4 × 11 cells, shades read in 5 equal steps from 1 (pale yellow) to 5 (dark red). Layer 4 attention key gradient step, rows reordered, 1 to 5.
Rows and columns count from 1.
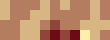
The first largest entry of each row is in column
2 2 6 6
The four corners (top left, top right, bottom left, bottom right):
2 3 3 3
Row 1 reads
2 3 3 3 2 3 2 3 3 2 3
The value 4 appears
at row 3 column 6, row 4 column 5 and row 4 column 7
